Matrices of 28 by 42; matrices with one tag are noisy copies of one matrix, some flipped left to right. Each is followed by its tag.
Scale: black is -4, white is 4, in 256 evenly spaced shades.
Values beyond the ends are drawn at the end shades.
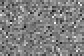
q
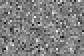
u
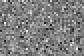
u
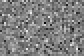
u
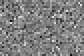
q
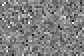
q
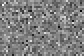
q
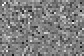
q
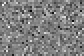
q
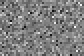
q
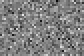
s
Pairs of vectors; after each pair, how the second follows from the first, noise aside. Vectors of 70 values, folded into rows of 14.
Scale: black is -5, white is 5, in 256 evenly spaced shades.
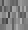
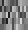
scaled up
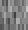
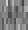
wrapped around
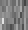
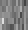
copied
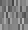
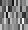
scaled up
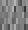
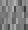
copied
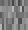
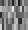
scaled up
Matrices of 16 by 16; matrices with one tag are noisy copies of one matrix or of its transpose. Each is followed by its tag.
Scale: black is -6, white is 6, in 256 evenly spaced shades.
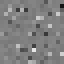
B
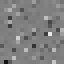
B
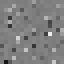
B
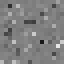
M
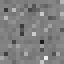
M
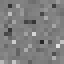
M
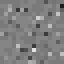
B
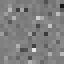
B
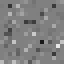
M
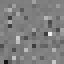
B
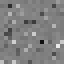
M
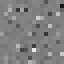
B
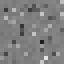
M
